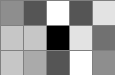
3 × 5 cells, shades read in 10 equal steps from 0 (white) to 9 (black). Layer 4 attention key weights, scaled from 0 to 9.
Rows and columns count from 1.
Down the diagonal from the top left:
4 2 6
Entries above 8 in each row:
0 1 0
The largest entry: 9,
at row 2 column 3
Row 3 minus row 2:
0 1 -3 -1 -1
